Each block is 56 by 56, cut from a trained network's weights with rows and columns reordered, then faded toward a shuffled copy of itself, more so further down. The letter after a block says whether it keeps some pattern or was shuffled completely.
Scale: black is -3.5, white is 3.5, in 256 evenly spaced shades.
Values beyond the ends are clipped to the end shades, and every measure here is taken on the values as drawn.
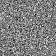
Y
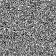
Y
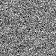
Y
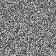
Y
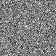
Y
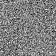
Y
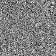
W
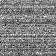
W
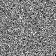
Y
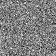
Y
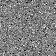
Y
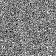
Y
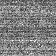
W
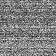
W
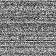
W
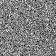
Y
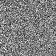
Y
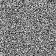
W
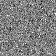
Y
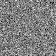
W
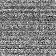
W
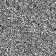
Y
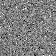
Y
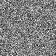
Y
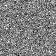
Y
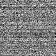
W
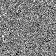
Y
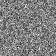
Y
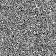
Y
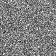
Y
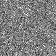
Y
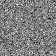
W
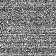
W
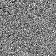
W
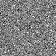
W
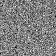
Y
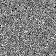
Y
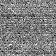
W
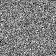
Y
